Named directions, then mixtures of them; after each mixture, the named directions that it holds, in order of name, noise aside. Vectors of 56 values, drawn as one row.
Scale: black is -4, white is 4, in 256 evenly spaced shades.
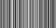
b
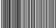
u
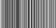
b, u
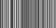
b, u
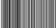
u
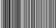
u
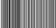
u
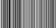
b, u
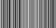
b, u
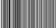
b, u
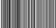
u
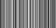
b, u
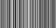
b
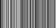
u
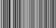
b, u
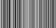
b, u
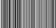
b, u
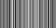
b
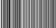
b, u
